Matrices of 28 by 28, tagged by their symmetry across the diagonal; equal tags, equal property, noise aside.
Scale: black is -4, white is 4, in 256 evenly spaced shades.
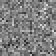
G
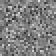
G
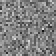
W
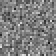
W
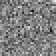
W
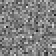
G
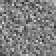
G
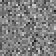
W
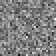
G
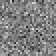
W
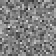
G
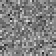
W
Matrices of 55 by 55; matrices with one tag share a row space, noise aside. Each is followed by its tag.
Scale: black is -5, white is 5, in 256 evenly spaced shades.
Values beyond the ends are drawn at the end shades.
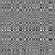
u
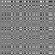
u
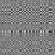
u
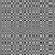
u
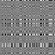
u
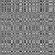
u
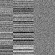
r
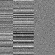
r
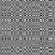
u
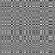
u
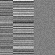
r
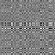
u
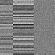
r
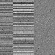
r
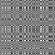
u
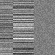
r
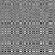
u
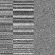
r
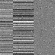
r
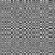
u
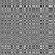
u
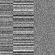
r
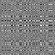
u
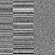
r
